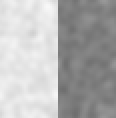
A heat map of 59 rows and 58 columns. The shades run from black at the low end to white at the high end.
It is made of 1 by 2 panels. Panel 1,1: very high, blotchy, faint in contrast. Panel 1,2: middling, blotchy, faint in contrast.
